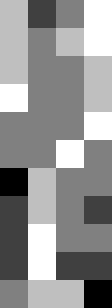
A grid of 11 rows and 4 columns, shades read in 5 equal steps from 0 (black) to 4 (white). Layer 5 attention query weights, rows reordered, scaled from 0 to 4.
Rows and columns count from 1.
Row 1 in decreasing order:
4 3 2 1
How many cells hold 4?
7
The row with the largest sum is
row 2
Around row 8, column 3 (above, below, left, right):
2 2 3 1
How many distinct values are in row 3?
2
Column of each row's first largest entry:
4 4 1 1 4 3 2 2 2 2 2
